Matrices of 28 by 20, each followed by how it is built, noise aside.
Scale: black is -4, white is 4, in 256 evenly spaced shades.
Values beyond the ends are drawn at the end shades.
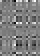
low rank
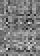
low rank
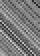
Toeplitz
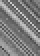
Toeplitz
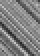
Toeplitz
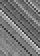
Toeplitz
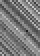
Toeplitz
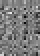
low rank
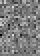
low rank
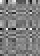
low rank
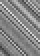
Toeplitz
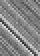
Toeplitz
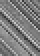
Toeplitz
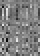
low rank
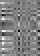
low rank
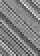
Toeplitz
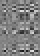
low rank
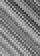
Toeplitz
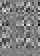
low rank
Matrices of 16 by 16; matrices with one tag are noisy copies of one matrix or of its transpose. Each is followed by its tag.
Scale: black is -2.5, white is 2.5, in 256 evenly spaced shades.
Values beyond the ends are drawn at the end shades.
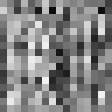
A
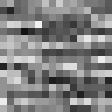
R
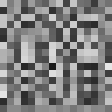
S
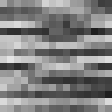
R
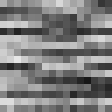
R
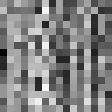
A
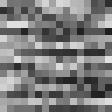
R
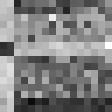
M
